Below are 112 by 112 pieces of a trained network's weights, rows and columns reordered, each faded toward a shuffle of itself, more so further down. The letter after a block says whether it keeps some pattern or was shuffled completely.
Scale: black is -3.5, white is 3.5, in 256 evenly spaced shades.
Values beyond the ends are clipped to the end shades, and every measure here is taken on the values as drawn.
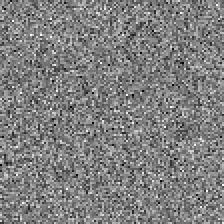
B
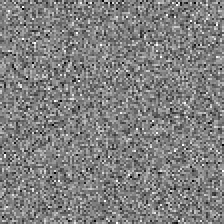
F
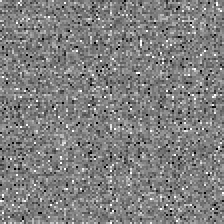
F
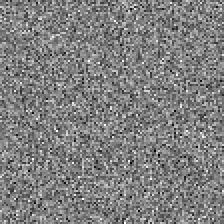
F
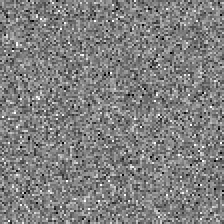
B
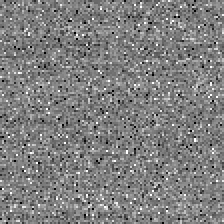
F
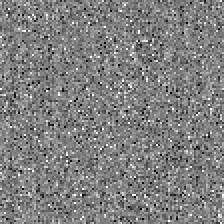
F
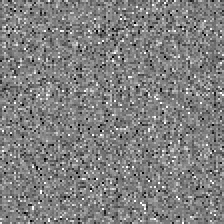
F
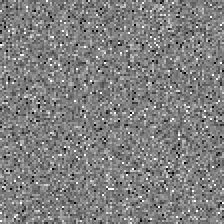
B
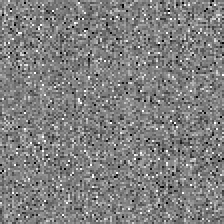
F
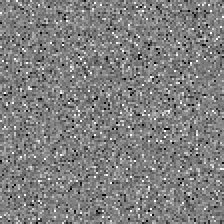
B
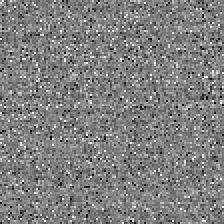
F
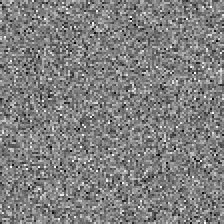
B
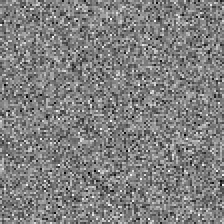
F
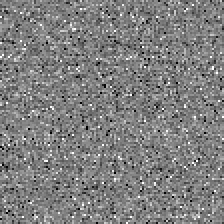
F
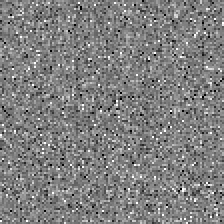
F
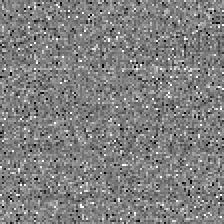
F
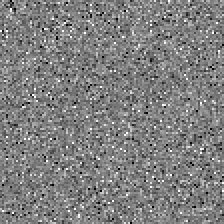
B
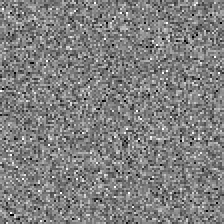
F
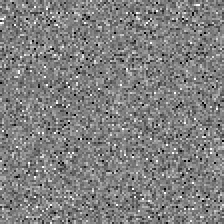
F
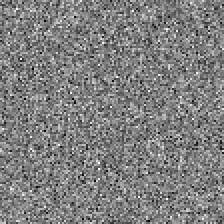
B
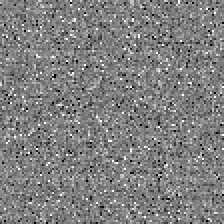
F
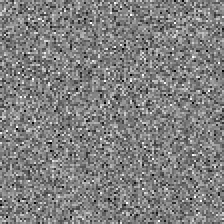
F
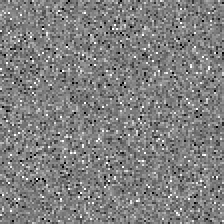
B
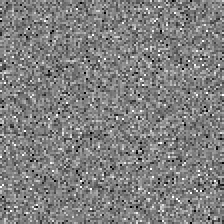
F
